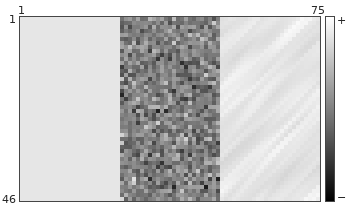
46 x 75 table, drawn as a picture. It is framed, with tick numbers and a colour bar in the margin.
The table splits into one row of 3 panels. Panel 1,1: very high, flat. Panel 1,2: middling, fine-grained, strong in contrast. Panel 1,3: very high, slanting up to the right, faint in contrast.
